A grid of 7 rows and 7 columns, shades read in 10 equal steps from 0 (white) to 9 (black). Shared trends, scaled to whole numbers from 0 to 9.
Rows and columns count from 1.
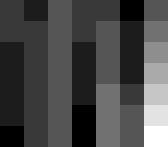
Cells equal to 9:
4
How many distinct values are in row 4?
4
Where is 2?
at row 5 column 7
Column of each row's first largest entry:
6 6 1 1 1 4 1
